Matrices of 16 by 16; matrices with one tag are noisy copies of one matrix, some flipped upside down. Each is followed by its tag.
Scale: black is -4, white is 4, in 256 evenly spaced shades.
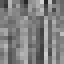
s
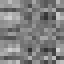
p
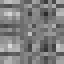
p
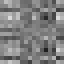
p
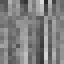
s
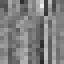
s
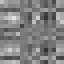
p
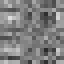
p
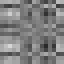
p
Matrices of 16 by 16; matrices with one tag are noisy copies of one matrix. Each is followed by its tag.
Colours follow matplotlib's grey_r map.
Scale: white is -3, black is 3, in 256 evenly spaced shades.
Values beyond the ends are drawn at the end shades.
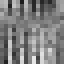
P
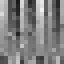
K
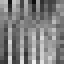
P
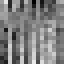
P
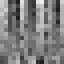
K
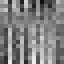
P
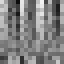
K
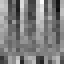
K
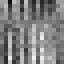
P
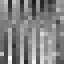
P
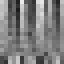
K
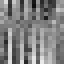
P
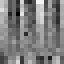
K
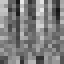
K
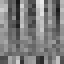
K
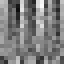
K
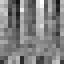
K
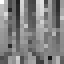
K
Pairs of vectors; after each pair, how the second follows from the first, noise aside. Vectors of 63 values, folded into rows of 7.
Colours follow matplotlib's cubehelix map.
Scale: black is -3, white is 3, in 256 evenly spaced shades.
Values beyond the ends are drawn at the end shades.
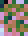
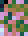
copied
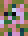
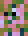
copied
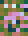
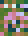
copied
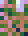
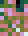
negated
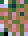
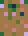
partly zeroed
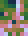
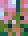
negated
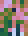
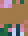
partly zeroed
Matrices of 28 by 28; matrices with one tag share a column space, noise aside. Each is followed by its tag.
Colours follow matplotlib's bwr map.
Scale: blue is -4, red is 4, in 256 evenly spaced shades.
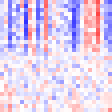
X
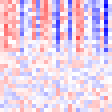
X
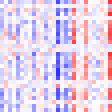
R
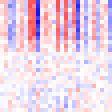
X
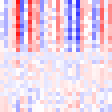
X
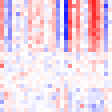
X
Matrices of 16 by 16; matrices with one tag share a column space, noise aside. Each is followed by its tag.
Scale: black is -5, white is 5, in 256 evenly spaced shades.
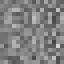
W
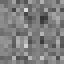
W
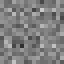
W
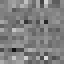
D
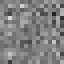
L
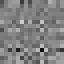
D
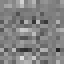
D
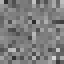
D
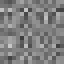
W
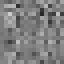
L
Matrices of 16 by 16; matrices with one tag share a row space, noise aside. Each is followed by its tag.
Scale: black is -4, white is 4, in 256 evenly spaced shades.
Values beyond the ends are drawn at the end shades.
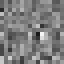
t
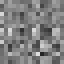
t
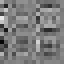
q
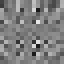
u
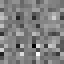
u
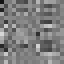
q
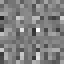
u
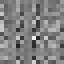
u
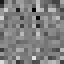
u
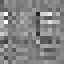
q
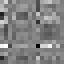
q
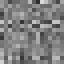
t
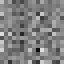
t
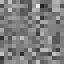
t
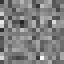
t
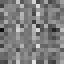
u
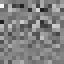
t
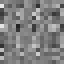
u
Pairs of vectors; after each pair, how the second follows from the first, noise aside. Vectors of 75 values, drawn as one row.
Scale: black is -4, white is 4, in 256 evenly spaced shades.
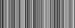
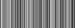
reversed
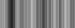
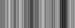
reversed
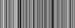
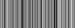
reversed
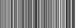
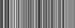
reversed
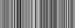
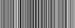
sign-scrambled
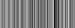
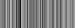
reversed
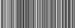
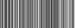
reversed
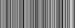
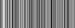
reversed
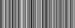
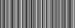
sign-scrambled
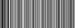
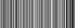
reversed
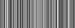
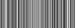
reversed
